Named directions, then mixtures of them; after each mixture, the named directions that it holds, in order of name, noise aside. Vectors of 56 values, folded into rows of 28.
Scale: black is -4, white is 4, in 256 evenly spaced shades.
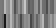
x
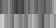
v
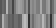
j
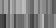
v, x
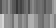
v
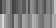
j, v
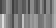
j, v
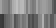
v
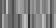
j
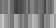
v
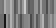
x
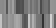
j, v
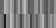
x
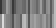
j, v
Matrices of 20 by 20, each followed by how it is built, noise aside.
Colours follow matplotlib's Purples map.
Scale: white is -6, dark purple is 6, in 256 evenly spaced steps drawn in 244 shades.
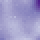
smooth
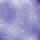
smooth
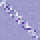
banded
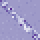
banded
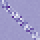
banded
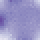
smooth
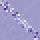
banded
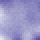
smooth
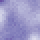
smooth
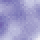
smooth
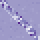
banded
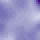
smooth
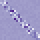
banded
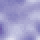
smooth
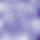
smooth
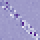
banded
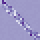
banded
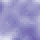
smooth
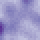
smooth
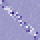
banded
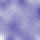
smooth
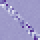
banded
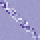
banded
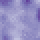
smooth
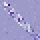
banded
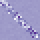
banded
